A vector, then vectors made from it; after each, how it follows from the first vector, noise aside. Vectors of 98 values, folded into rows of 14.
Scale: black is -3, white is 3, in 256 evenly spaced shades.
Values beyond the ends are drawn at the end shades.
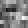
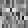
sign-scrambled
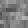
shrunk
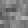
shrunk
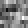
copied
